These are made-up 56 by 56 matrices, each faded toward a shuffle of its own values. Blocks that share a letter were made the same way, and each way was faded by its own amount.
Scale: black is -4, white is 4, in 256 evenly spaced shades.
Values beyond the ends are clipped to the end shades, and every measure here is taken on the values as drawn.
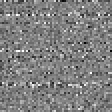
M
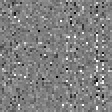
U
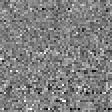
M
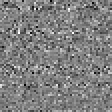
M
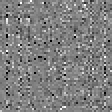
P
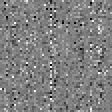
U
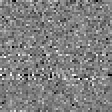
M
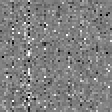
U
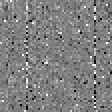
P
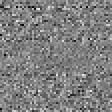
M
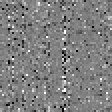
U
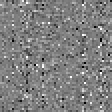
U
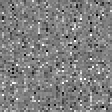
U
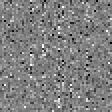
U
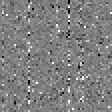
U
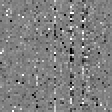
U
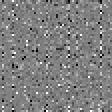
P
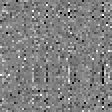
P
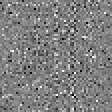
P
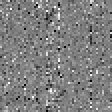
U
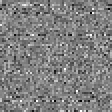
M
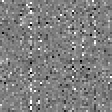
U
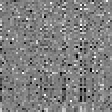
P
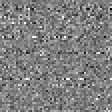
M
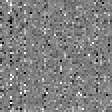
U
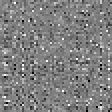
P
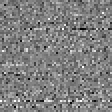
M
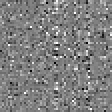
P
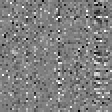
P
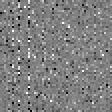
U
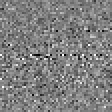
M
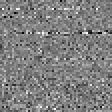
M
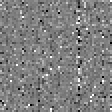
U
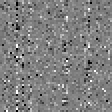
U
